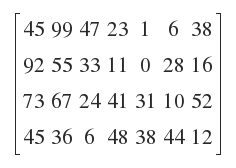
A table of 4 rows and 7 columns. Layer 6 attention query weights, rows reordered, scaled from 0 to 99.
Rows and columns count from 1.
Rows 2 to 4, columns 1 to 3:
92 55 33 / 73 67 24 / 45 36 6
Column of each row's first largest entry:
2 1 1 4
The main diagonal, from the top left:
45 55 24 48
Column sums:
255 257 110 123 70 88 118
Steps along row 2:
down down down down up down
